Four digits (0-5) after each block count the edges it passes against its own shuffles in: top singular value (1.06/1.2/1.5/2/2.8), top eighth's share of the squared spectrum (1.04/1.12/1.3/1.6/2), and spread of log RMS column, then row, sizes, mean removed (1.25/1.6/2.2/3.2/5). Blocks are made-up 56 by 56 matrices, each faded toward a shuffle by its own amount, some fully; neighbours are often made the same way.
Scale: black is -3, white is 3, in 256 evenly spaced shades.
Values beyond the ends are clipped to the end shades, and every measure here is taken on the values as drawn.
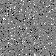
2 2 1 0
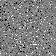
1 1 1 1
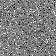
0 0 0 0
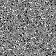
1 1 0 0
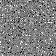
0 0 0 1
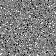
0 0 0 0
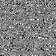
1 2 0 3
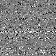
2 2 0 3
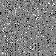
3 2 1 0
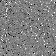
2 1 0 0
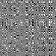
4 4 3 3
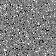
2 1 1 0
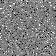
0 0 0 0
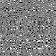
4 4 2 2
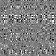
4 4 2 3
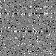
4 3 0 2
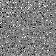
3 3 1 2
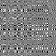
4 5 3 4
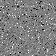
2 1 0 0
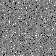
1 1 0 0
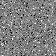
1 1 0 0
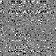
4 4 2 3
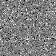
0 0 0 1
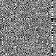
4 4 3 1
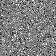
0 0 1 0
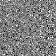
3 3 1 1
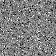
2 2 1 0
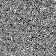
1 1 0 0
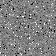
0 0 0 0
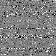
2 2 0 3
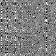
4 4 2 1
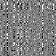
4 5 3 2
